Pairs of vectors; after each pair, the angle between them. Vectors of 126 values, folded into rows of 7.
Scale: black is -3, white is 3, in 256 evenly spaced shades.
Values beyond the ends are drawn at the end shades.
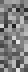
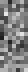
orthogonal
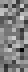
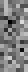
orthogonal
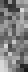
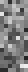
partly opposed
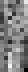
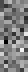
orthogonal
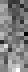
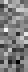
partly opposed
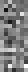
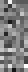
nearly parallel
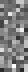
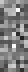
partly aligned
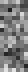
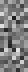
orthogonal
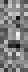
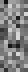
nearly parallel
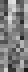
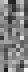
nearly opposite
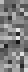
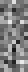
orthogonal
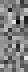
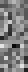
orthogonal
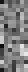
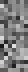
partly aligned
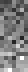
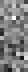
partly opposed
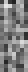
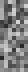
partly opposed
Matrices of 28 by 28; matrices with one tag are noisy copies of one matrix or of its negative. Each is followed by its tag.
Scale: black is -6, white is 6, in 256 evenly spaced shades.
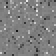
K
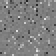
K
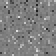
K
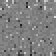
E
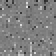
E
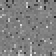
E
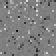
K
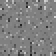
E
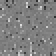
E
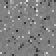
K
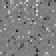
K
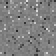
K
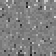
E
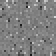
E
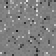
K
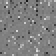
K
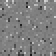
E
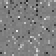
K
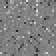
K
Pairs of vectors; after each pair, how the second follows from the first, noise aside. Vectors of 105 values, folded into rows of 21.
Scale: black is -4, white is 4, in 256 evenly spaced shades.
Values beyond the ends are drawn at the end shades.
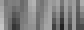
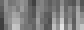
negated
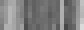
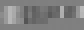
partly zeroed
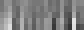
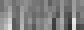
copied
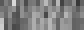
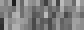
negated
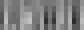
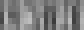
copied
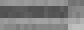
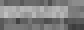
negated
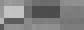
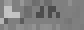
partly zeroed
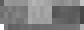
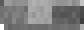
copied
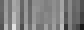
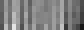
copied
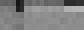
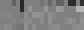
partly zeroed
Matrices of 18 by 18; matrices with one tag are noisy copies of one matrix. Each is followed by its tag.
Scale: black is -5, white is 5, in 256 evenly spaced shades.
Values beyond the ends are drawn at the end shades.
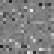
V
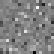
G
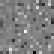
G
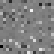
V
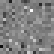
V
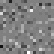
V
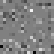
V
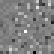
G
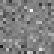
V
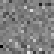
V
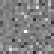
G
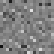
V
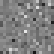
G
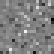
G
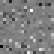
V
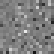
G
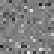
V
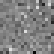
G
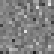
G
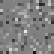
G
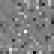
G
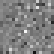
G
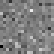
V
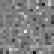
G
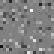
V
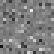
V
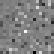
G
